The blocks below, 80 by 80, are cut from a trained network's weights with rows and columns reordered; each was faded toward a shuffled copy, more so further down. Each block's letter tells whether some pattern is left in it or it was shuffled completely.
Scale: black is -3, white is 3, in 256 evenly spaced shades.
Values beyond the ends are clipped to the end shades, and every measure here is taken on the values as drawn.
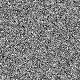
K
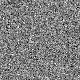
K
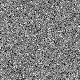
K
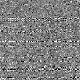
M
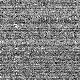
M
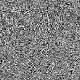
M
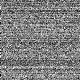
M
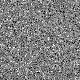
K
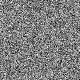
K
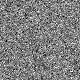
K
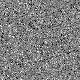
K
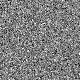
K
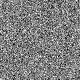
M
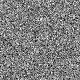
K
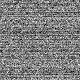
M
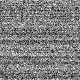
M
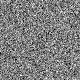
K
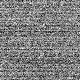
M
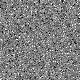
K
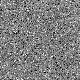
K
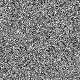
K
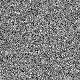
K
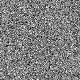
M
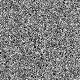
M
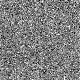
K
